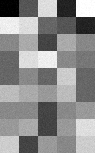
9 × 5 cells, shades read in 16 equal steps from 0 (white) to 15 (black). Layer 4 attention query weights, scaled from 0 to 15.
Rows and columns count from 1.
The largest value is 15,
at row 1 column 1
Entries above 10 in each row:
2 1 1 0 0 0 1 1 1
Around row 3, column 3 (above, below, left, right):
9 1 5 5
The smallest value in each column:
1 2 1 3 0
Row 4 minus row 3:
2 -3 -10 2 1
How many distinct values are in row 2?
5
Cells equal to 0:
1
